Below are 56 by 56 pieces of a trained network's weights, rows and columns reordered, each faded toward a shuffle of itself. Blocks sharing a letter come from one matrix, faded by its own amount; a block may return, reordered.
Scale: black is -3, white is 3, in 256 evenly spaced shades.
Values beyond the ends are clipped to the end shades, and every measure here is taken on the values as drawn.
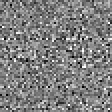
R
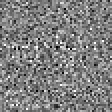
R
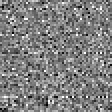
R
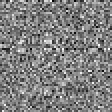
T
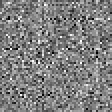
R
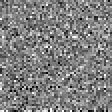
R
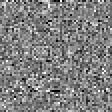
R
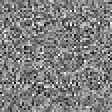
T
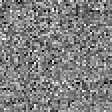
R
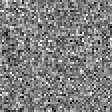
R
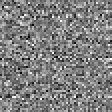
T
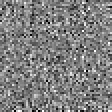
R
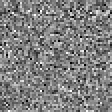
R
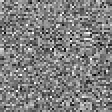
T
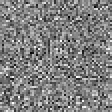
T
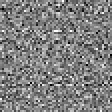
T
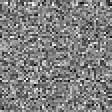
T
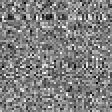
T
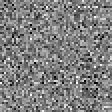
R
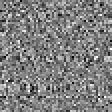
T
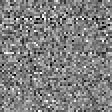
R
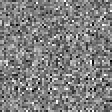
R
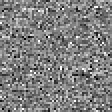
R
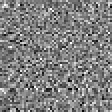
T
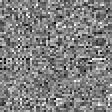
T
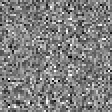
R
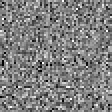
R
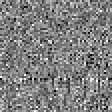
R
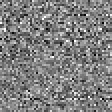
T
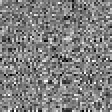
T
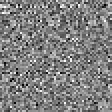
T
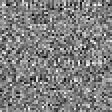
T
